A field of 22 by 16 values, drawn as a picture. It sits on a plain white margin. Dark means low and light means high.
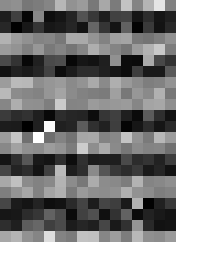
Horizontal stripes repeat 5 times down the table. On average the colour sits 40% of the way up the scale. There is no overall slope.
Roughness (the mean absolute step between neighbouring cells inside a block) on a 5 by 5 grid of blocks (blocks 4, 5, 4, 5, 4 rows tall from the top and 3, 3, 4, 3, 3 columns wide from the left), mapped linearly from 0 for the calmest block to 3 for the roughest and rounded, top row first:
11111 / 10011 / 13111 / 11100 / 01120
